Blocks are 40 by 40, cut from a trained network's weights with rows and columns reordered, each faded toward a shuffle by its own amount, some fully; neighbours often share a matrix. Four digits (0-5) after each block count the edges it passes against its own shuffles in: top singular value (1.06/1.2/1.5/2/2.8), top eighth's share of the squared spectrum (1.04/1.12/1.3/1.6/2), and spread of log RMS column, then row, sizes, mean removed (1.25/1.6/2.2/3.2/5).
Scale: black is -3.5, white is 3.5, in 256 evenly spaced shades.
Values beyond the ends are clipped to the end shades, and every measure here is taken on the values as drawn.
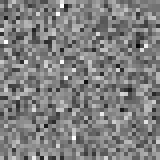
1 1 0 0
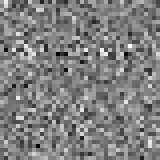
2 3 1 1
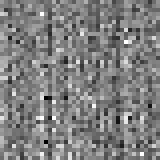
3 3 1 2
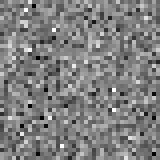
0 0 0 0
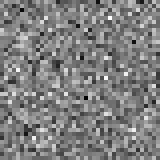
0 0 0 0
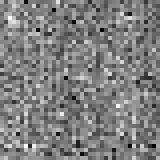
2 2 0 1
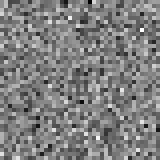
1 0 0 0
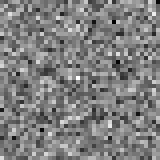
2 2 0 0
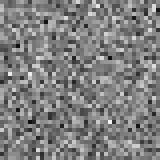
0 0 0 0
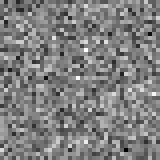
0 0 0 0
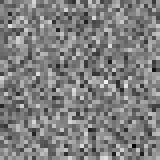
1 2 0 0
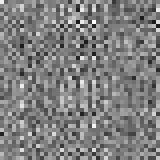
4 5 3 2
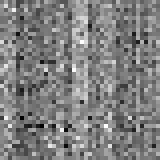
3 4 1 2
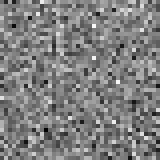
0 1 0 0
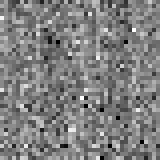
2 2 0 2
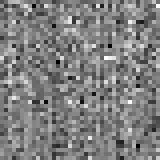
2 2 0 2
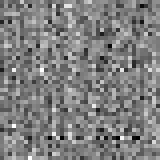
2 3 0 2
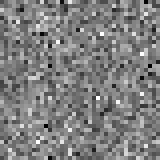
1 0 0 0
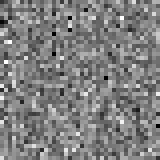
1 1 0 0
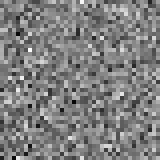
2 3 1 0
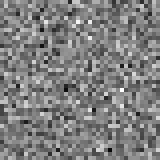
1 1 0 0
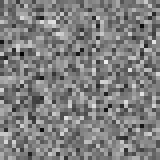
2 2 0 0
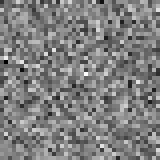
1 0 0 0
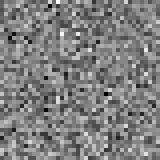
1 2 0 0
